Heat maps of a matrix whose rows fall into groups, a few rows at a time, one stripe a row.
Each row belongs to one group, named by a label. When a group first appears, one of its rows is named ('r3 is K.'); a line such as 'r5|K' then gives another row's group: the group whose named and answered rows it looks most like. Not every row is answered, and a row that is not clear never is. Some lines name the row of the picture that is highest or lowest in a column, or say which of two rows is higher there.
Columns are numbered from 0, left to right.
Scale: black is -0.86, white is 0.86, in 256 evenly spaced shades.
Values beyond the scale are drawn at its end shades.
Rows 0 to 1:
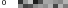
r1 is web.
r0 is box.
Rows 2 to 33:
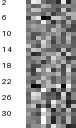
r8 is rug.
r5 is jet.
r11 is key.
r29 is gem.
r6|box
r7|gem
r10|web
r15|web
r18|web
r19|key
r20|web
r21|gem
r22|key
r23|web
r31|gem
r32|gem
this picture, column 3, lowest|6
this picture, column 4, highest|19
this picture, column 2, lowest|23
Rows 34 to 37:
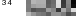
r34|rug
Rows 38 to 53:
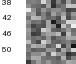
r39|jet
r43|jet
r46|web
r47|jet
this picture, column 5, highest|51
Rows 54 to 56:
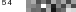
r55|gem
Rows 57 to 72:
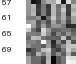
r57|web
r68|jet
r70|key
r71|jet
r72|jet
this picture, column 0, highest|63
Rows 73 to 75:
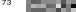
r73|web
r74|rug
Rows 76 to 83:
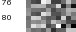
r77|rug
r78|jet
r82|rug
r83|jet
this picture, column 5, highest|81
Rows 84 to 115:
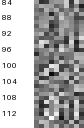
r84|web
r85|rug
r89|box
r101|key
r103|web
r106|jet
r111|key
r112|key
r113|gem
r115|key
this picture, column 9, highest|93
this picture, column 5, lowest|113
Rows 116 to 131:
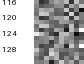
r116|web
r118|rug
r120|web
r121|box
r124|box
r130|key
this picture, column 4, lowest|124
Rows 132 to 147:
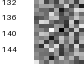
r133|rug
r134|jet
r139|gem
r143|key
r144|gem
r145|jet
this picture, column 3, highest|139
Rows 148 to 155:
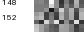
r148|gem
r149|gem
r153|key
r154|box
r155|box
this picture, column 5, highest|150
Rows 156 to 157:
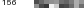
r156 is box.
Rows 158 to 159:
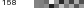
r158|gem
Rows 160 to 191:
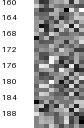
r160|web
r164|jet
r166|web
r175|gem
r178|web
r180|gem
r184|rug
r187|web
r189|rug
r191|gem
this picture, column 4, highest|174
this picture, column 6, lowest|162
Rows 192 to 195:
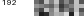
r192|key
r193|jet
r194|key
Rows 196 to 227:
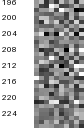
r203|rug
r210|gem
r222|rug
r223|jet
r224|jet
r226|key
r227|rug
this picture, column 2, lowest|204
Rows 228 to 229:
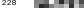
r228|gem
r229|web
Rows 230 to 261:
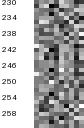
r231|box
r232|jet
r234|rug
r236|jet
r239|rug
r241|box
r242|box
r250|gem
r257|web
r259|jet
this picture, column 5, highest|247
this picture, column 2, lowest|244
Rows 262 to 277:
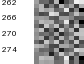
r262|jet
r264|rug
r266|box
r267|rug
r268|key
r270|jet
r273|box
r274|jet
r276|rug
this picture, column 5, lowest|262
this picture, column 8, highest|262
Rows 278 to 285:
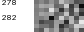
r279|rug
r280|gem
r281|rug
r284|jet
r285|key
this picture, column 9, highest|283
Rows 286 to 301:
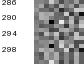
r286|gem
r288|jet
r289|rug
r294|key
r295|jet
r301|gem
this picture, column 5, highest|291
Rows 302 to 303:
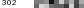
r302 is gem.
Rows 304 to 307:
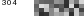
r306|key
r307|web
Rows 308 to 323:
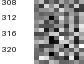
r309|key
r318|box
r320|key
